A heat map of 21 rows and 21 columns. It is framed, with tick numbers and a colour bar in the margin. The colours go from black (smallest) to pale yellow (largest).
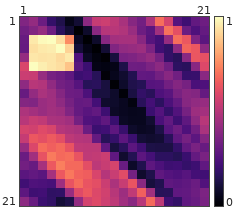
Mirror symmetry: none. Roughest part: top left. Calmest part: middle left. Grain: diagonal, down to the right. Ninth with the highest average: top left. Odd patch: higher, in the top left.
